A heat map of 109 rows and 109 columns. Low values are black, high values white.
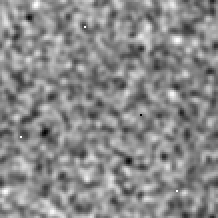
Lone odd cells: 4, 3 higher and 1 lower than their neighbours. Stripes: none. Histogram: bell-shaped. Slope: none. Grain: blotchy. Odd rows or columns: none.
